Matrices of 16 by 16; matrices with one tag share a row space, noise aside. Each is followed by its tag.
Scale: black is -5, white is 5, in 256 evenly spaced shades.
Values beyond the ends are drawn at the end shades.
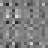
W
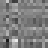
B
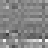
B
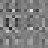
W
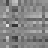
B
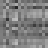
B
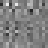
W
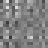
W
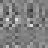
W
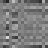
B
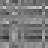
B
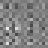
W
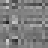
B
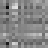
B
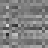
B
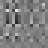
W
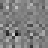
W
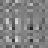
W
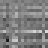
B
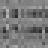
B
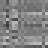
B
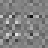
W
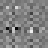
W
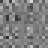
W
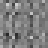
W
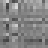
B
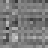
B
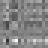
B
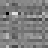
B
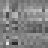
B
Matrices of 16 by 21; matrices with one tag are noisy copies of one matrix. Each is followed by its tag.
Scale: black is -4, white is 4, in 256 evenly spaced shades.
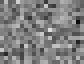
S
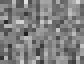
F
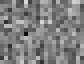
F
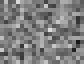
S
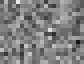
S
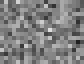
S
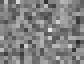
S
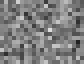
S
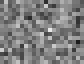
S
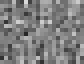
F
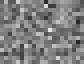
S
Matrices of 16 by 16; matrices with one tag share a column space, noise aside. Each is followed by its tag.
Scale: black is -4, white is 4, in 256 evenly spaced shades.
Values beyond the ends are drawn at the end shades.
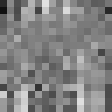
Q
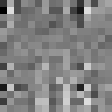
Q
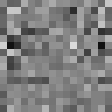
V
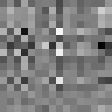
V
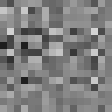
V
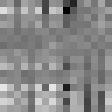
Q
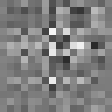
V
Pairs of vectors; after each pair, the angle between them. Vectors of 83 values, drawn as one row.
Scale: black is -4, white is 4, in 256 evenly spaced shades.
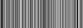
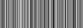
partly aligned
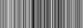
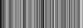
orthogonal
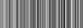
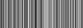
orthogonal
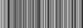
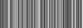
nearly opposite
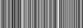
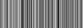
nearly opposite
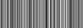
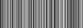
partly aligned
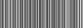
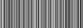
nearly opposite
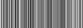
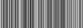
nearly parallel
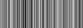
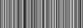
partly aligned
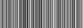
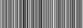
nearly parallel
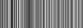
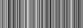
partly opposed
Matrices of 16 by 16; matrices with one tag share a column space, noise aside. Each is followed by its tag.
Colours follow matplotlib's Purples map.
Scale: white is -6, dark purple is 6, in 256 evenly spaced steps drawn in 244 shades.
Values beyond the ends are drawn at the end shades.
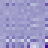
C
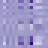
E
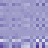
C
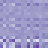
C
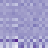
C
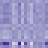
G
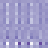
G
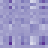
E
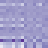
C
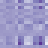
E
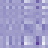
E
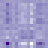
G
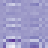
C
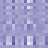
E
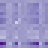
G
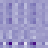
G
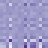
C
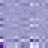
C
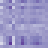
E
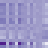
G
